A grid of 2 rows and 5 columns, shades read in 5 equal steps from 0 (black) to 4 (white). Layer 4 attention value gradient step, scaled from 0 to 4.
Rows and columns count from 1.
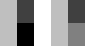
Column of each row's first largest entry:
3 3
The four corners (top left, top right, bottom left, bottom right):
3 1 3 2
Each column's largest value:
3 1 4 3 2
